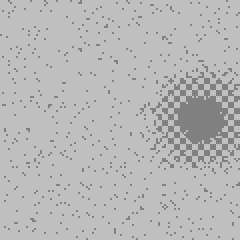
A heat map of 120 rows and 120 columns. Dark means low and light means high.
The ninth with the lowest average is the middle right. On average the colour sits 70% of the way up the scale. Values change most from cell to cell in the middle right. The halves do not mirror each other. One dip sinks in the middle right.
